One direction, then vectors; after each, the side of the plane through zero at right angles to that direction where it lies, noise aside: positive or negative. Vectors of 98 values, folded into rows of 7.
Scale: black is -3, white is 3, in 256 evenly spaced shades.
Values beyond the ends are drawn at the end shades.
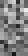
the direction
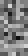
negative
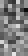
negative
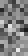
negative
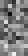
negative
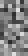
negative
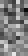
negative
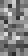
positive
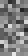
negative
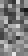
negative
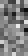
negative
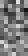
negative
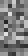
positive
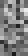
positive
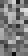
positive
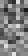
negative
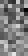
negative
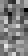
negative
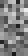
positive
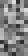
positive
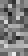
negative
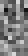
negative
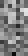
positive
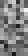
positive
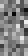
negative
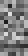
positive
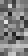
negative
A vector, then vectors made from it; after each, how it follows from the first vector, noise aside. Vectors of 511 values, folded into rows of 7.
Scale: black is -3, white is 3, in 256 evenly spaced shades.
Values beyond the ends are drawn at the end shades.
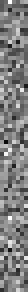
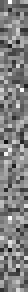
copied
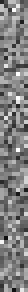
wrapped around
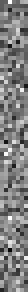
copied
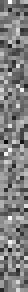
copied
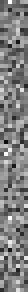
copied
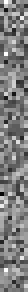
wrapped around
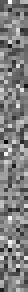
copied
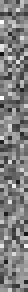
wrapped around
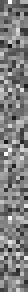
copied
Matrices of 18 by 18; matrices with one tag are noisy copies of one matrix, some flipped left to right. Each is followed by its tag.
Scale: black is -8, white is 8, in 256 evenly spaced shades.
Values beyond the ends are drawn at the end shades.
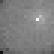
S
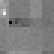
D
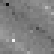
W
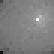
S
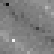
W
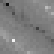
W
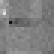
D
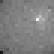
S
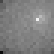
S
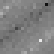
W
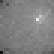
S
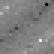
W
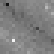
W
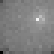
S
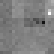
D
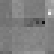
D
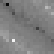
W
